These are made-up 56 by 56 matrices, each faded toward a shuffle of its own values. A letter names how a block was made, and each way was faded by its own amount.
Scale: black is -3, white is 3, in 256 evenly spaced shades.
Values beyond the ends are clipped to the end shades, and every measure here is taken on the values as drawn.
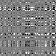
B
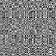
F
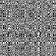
F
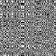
F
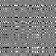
B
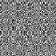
F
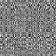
F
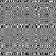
B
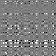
B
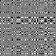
B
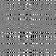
B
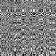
F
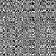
F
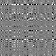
B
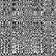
F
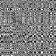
F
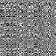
F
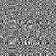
F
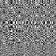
F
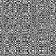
F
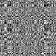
F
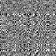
F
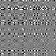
B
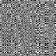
F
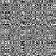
F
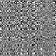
F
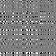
B
